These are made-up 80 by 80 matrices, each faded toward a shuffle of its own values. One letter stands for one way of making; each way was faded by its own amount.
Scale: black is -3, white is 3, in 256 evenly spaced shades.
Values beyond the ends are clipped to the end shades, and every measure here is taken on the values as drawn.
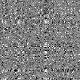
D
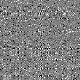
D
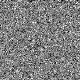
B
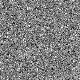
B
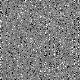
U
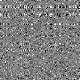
D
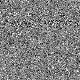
B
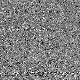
B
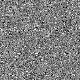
B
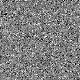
B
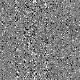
U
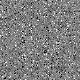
U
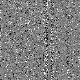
U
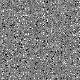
U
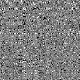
D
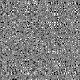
D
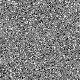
B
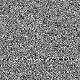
B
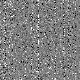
U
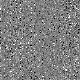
U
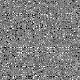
D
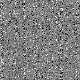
U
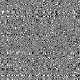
D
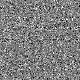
B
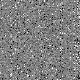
U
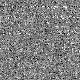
B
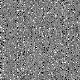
U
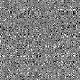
D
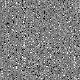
U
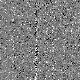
U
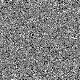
B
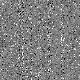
U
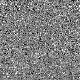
B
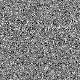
B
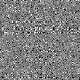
D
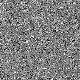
B
